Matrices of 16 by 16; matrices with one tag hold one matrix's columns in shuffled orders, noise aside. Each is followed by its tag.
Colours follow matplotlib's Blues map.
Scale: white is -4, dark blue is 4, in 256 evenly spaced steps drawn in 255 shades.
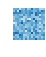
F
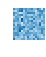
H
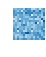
F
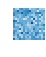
F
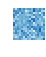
H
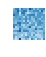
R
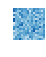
H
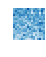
R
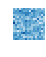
F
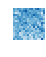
R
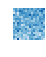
R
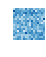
F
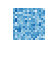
H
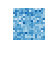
F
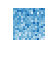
R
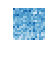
R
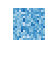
H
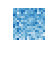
R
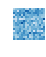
F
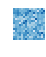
F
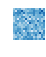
F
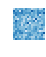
F
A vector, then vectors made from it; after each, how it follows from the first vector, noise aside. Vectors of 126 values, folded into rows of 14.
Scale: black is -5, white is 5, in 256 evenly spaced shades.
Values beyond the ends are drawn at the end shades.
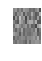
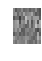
sign-scrambled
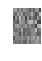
copied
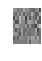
copied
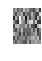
scaled up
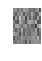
copied
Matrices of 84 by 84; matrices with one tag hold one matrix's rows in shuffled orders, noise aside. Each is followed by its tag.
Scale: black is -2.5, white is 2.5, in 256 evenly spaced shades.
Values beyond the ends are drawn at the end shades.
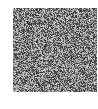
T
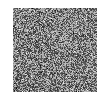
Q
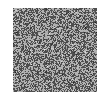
T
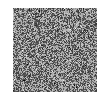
Q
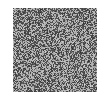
Q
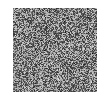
T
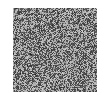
Q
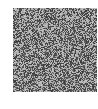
T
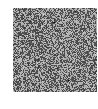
Q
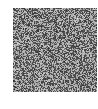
T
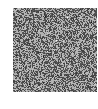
T
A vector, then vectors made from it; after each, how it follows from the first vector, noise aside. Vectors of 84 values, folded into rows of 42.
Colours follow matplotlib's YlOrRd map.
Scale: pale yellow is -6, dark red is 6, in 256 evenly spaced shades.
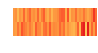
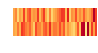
scaled up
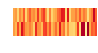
scaled up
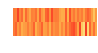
negated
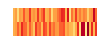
scaled up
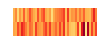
scaled up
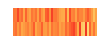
negated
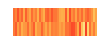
negated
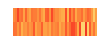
negated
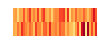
scaled up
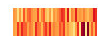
scaled up
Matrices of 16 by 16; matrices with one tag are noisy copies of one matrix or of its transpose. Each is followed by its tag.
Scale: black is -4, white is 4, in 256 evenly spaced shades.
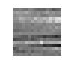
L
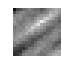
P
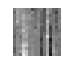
L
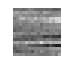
L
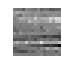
L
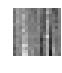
L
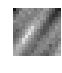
P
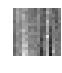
L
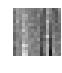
L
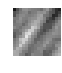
P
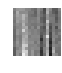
L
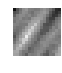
P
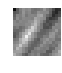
P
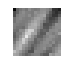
P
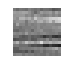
L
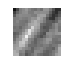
P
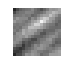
P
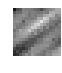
P
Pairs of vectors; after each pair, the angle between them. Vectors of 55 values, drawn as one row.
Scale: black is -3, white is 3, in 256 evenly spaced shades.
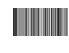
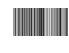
orthogonal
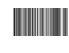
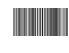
partly aligned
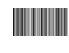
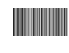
nearly parallel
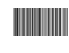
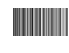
partly aligned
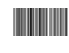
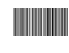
partly opposed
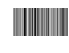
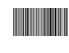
partly opposed
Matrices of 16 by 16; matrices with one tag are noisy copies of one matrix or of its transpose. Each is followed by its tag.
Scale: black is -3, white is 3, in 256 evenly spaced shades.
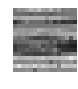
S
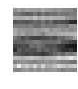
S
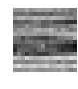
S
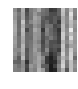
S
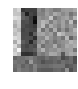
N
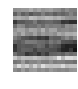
S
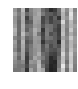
S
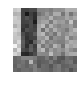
N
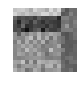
N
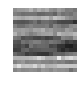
S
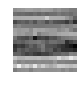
S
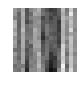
S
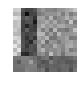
N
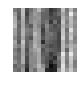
S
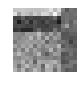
N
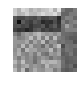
N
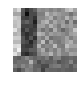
N
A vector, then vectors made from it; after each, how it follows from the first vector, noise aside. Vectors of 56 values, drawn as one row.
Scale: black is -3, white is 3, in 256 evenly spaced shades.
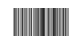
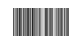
negated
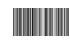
negated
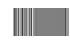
partly zeroed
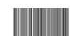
partly zeroed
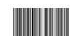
negated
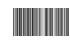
negated
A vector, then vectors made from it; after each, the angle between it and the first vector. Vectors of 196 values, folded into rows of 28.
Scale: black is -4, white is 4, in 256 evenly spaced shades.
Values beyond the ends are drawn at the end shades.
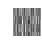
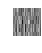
nearly opposite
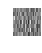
partly aligned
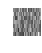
orthogonal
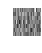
partly aligned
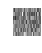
orthogonal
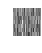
nearly parallel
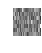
orthogonal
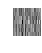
nearly opposite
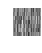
nearly parallel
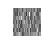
orthogonal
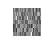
orthogonal
